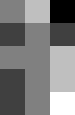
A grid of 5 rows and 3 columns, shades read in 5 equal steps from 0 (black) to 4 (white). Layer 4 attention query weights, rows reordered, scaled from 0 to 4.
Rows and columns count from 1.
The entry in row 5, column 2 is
2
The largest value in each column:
2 3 4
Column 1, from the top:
2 1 2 1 1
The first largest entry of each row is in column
2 2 3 3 3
